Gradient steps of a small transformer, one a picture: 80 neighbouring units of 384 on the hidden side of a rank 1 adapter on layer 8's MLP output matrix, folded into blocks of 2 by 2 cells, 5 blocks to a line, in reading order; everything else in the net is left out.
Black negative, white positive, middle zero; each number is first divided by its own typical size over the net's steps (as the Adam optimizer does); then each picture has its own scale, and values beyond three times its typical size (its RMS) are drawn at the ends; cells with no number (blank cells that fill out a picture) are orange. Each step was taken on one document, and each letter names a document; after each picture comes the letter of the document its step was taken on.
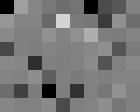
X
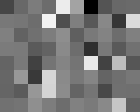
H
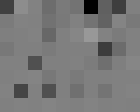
X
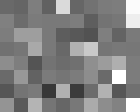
H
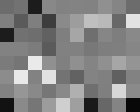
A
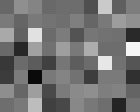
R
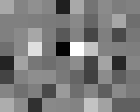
H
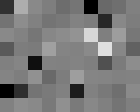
X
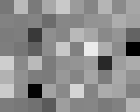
R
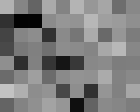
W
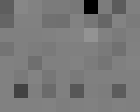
X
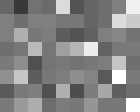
H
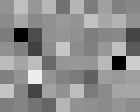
R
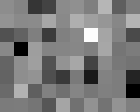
R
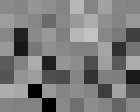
R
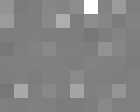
X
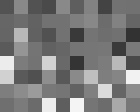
R
